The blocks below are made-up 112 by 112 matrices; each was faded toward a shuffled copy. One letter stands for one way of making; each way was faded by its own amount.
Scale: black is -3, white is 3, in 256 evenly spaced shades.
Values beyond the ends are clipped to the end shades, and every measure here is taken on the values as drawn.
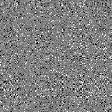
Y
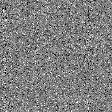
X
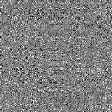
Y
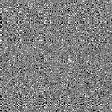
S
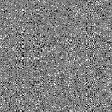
Y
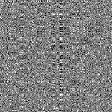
S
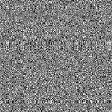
S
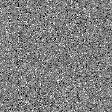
X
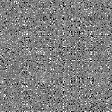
Y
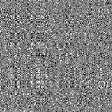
S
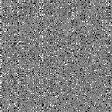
Y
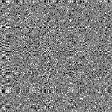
S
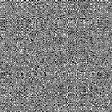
S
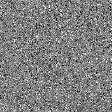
X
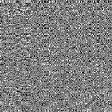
S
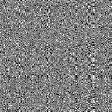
S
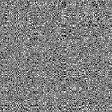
S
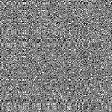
S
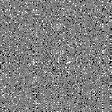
Y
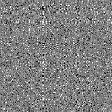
Y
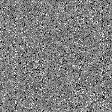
X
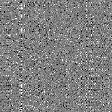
Y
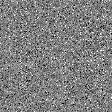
X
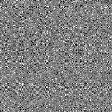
S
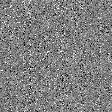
X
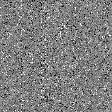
X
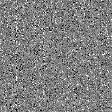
X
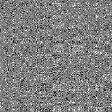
Y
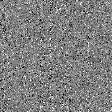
X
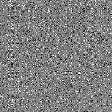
Y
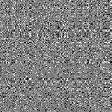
S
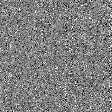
X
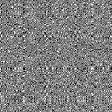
S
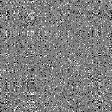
Y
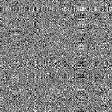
S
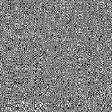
Y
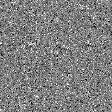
X
